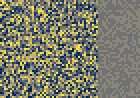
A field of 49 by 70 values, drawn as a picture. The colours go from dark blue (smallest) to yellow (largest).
There is no overall slope. Fine speckle covers the field. The right part is calmer, past a seam about 70% of the way across. On average the colour sits 50% of the way up the scale.
